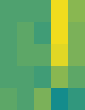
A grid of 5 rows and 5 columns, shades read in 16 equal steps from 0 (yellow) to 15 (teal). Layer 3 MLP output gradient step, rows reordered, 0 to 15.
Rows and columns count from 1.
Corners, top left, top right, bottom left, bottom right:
11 7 10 13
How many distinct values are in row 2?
5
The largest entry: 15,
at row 5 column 4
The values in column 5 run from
7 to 13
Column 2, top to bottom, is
11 10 10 11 11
